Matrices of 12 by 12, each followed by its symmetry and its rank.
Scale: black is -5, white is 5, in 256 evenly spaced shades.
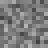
neither, full rank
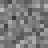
neither, full rank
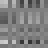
neither, rank one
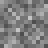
symmetric, full rank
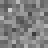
symmetric, full rank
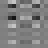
neither, rank one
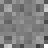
symmetric, rank two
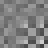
symmetric, rank two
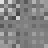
symmetric, rank two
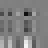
neither, rank one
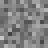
neither, full rank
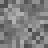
symmetric, full rank
